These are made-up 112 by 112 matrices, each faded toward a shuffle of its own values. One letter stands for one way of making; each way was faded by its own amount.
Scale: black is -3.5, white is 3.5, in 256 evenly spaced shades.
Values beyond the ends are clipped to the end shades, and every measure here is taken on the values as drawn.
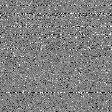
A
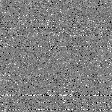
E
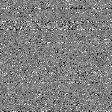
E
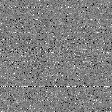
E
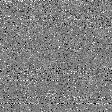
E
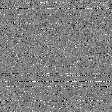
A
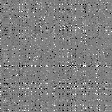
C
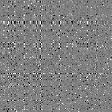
C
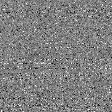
E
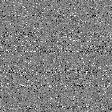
E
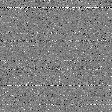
A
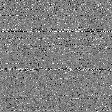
A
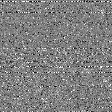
A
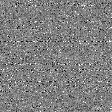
E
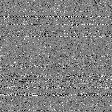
A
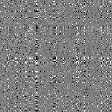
C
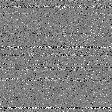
A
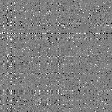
C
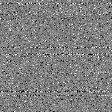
E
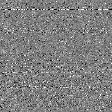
A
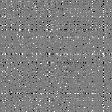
C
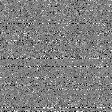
A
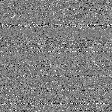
A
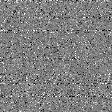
E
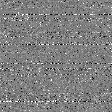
A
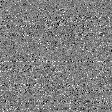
E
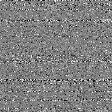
A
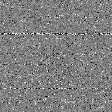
E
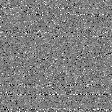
E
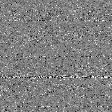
E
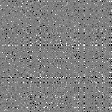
C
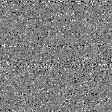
E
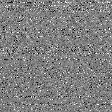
E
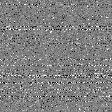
A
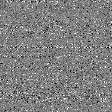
E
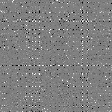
C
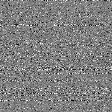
A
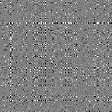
C
